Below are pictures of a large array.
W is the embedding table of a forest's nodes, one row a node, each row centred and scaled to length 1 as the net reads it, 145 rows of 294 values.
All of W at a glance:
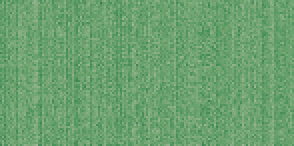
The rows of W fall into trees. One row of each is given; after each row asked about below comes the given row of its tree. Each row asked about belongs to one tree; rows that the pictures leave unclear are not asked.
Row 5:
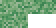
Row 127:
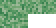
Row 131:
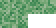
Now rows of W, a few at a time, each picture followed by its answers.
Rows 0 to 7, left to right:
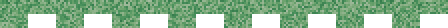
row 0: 131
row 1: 127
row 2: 127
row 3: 127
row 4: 127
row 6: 5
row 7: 127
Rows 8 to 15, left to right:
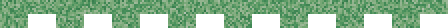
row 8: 127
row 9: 131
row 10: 131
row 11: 127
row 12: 5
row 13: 127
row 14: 127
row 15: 131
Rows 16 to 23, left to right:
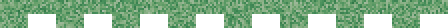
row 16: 131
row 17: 131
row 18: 127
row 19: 131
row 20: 127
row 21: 5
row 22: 131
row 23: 131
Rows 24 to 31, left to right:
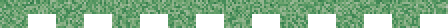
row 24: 131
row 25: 131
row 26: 127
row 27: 5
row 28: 127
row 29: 5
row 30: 5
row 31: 5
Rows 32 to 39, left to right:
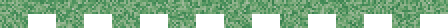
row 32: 5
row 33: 131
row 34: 5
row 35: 5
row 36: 131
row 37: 5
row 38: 131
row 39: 127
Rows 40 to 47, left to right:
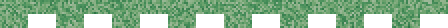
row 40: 5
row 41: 127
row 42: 131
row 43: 131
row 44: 5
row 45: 127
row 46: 127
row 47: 127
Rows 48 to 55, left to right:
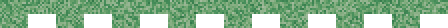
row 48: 131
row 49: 131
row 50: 5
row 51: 127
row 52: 127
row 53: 131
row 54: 5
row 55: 5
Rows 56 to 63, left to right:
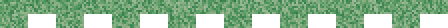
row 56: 131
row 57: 131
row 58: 131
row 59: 5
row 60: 127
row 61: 127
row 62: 127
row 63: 131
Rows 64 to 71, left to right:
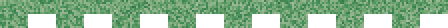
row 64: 5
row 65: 5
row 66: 127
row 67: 131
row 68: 127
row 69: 131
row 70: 131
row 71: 127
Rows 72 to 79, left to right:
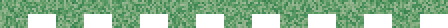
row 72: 127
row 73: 131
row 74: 131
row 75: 127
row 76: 5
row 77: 127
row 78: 5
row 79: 127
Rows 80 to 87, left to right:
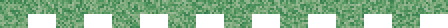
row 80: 127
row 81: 127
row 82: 131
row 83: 5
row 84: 131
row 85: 127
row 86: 127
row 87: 127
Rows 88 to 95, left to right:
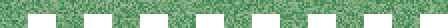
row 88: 131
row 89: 131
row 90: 127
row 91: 5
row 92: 131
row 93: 5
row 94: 5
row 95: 127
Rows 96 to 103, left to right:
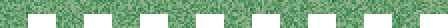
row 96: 127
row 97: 5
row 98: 127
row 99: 131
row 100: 127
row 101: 127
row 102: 131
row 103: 127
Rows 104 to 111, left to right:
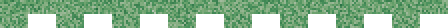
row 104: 131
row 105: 5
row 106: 5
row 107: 131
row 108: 5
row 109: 5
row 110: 5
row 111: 131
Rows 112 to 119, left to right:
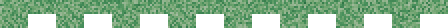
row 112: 5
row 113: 5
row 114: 131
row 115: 5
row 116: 5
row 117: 127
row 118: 127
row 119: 127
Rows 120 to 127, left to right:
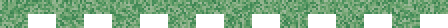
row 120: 131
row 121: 127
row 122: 127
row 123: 5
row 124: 127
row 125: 127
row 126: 5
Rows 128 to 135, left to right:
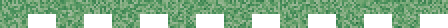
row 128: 127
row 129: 131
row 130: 131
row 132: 131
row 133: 127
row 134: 5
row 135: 131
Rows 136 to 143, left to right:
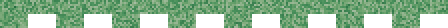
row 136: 127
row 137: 127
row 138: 131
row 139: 131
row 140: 127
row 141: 5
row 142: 5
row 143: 127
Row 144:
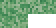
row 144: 127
